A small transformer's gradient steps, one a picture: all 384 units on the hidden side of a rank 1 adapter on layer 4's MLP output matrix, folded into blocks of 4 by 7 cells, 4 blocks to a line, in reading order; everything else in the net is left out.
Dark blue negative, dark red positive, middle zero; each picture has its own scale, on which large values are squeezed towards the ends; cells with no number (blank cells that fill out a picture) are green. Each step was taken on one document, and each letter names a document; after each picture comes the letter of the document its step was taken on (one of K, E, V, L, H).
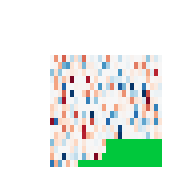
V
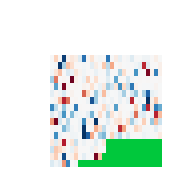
V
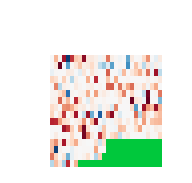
V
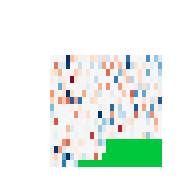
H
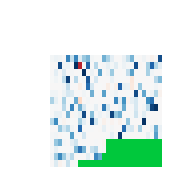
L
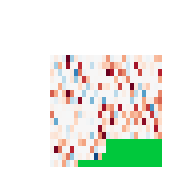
H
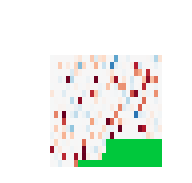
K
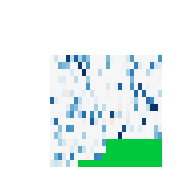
L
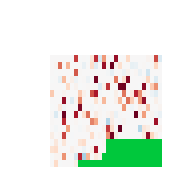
K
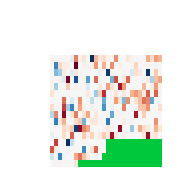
K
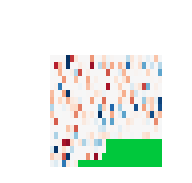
H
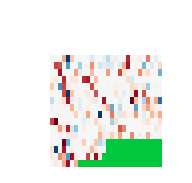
H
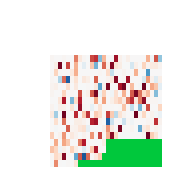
K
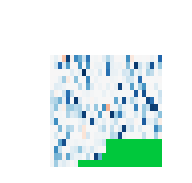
L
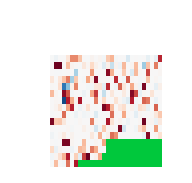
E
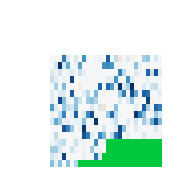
V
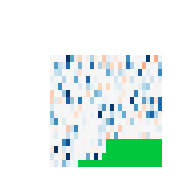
H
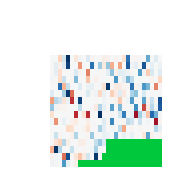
H
